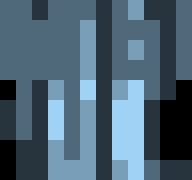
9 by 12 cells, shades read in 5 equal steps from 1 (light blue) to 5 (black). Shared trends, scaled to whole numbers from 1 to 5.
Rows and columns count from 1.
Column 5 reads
3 3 3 3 3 3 3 3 2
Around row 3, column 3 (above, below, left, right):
3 3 3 3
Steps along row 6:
down up down up down up down same up up same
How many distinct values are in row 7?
5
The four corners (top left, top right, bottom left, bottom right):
3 3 5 4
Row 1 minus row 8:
-2 -1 0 1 0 1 0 2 1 0 -1 -2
